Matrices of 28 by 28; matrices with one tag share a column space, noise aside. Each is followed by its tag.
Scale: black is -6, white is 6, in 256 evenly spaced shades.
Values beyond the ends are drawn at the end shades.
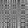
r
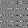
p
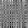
r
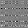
p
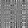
r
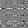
p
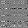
p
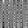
r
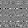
p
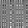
r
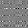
p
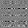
p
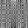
r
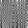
r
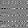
p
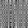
r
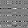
p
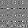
p
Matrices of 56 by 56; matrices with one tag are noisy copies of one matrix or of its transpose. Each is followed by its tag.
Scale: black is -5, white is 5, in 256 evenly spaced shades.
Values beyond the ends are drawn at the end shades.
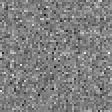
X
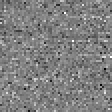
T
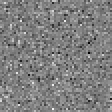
X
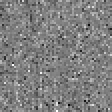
T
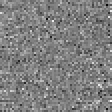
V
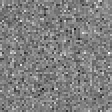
X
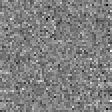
V
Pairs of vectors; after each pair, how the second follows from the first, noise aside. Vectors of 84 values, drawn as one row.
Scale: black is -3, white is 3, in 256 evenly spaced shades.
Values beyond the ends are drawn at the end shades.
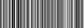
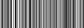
negated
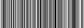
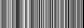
wrapped around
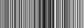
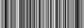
shuffled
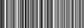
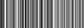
copied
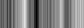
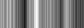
negated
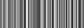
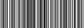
shuffled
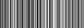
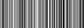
shuffled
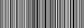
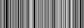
shuffled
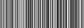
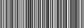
copied
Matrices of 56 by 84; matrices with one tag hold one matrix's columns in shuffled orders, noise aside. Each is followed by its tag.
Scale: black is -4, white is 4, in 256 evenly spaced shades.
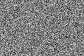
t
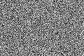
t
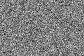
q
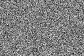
t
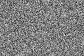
q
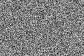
t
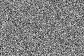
t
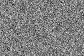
q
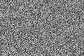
t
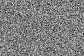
q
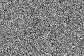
t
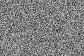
q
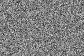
q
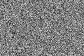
t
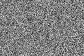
t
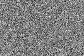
t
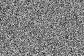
t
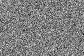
q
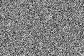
t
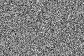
q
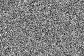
q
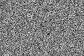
q
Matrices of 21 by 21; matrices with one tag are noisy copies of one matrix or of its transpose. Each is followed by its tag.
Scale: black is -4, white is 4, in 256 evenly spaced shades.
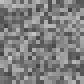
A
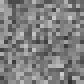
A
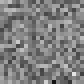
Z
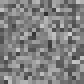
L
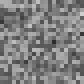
A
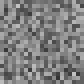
L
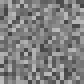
L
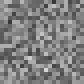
Z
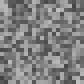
A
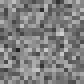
Z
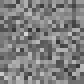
L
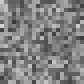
A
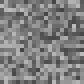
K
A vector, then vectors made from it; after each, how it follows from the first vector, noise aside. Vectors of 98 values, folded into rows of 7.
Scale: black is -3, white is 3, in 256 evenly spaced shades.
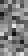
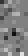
partly zeroed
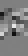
partly zeroed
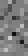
partly zeroed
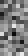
copied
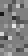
partly zeroed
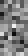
copied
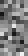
copied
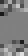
partly zeroed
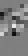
partly zeroed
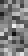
copied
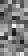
copied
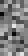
copied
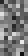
sign-scrambled
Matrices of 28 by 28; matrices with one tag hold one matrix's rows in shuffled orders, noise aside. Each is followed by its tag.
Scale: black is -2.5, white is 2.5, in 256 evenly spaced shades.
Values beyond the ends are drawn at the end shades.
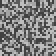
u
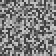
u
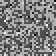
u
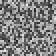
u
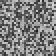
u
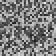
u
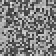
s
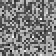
u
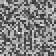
u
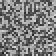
u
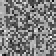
s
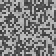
u
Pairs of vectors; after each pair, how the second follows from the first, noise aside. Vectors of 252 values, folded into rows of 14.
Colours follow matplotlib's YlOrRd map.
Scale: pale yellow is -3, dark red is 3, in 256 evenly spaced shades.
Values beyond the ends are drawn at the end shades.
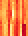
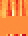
partly zeroed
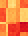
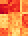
reversed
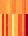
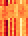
wrapped around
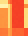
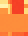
partly zeroed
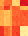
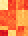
reversed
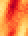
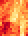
wrapped around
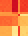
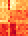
reversed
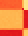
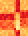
wrapped around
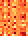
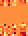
partly zeroed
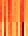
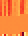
partly zeroed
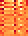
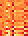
reversed
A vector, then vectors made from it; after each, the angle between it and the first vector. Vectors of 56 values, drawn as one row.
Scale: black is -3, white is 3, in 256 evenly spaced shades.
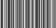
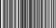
partly opposed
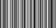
nearly opposite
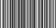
partly opposed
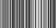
orthogonal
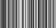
orthogonal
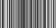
orthogonal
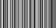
nearly opposite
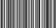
partly aligned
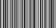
nearly opposite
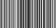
partly aligned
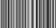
partly aligned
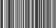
nearly parallel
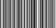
partly opposed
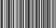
nearly parallel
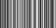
partly opposed
